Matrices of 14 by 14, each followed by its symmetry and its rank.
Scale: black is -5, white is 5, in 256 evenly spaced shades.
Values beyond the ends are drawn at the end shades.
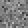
neither, full rank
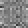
neither, rank three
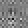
neither, rank two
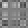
symmetric, rank one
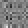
neither, rank three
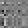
neither, rank two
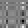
neither, rank one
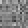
neither, rank three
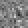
neither, rank three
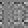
neither, rank two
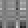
neither, rank one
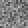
neither, full rank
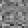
neither, rank three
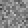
neither, full rank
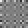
symmetric, rank one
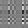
neither, rank one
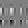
neither, rank one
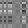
neither, rank one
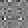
neither, rank two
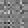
neither, rank two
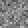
neither, full rank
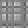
symmetric, rank one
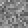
neither, full rank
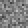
neither, full rank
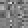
neither, rank three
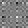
symmetric, rank one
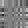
neither, rank one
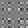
symmetric, rank one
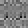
neither, rank two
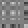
symmetric, rank one
